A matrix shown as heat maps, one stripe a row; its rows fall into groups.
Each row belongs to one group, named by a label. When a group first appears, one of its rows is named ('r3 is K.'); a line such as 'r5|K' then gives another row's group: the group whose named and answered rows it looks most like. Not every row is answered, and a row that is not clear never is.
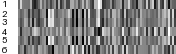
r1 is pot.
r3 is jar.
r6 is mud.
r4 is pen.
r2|jar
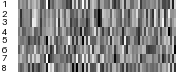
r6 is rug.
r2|pen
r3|pen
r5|jar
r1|mud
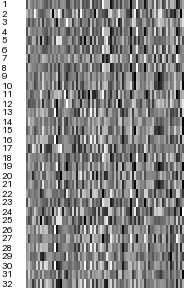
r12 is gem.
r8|pot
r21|rug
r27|pen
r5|jar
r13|mud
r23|pot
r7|pen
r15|rug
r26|mud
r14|rug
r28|mud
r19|rug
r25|jar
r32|mud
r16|mud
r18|pot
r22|pen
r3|gem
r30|mud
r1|pot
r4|pot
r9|rug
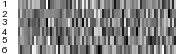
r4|pot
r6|pen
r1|mud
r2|pot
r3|jar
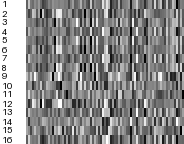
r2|jar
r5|jar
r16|pot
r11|rug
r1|pot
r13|pot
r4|pot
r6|jar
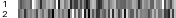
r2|mud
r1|pen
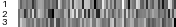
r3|rug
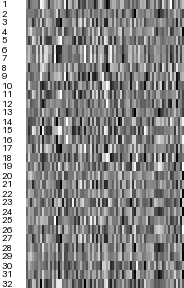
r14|gem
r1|pen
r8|pen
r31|rug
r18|pot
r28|rug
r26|gem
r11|jar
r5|jar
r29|rug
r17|mud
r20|rug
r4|rug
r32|jar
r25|mud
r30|pot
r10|pot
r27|mud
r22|rug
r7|mud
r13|rug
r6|mud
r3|mud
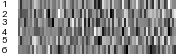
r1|pen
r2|gem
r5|pen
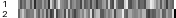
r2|rug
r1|gem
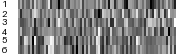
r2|pen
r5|jar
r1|rug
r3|gem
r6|jar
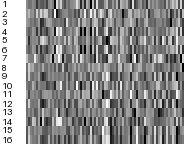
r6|jar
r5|pen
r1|jar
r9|pot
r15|pot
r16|pot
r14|jar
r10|jar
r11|pen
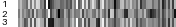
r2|rug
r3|mud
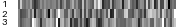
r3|pen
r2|gem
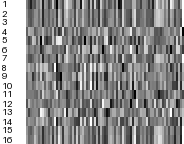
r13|pen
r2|gem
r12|pot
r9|mud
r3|gem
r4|rug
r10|mud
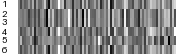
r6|gem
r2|jar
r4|gem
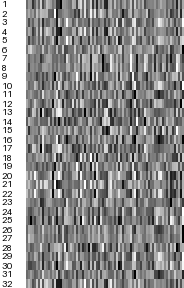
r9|jar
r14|pot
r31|rug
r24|gem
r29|gem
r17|jar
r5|gem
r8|pen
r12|gem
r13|jar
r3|gem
